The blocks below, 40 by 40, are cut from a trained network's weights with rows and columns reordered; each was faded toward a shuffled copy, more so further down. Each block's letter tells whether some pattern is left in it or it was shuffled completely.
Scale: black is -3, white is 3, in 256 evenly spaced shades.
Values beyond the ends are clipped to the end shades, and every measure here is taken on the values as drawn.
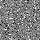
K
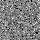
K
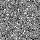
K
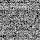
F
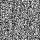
F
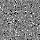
F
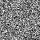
K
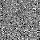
F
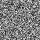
K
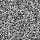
K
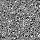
F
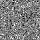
F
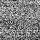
F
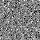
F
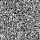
K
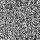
F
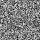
K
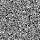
K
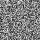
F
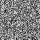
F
